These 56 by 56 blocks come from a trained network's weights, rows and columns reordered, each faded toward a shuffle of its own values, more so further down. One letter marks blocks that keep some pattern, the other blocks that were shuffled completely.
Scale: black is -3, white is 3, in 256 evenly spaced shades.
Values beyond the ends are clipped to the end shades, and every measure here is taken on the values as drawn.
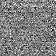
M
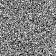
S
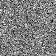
S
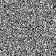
M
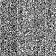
M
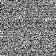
M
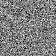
S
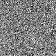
M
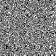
M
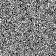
S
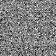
M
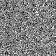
M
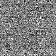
M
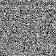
M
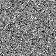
S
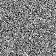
M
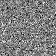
S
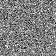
S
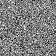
S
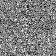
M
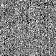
M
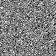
S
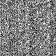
M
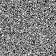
S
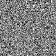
M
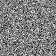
S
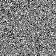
S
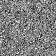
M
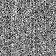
M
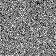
S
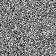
S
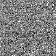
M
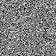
M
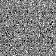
M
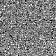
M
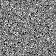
S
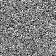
S
